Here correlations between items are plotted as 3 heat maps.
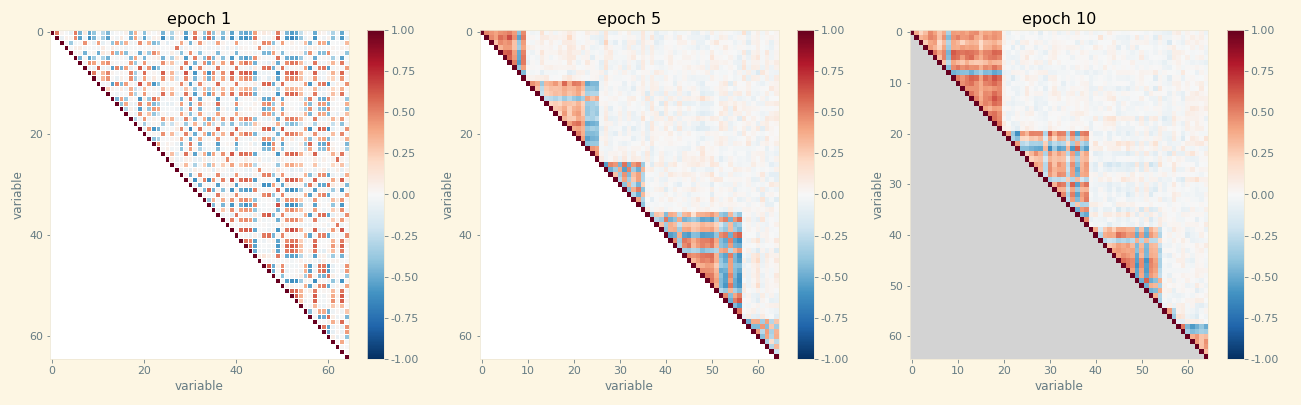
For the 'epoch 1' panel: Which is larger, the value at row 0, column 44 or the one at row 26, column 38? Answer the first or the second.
the first
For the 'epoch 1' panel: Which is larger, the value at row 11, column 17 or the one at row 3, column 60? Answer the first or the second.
the first
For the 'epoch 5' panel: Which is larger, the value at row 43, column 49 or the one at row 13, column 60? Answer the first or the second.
the second
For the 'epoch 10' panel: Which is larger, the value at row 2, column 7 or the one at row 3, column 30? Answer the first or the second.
the first
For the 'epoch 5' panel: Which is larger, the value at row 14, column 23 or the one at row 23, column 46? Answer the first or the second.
the second
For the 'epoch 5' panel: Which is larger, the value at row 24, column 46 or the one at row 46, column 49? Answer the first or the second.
the second
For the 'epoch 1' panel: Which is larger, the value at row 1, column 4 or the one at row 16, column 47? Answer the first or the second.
the second
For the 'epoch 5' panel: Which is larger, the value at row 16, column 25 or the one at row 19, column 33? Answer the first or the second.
the second
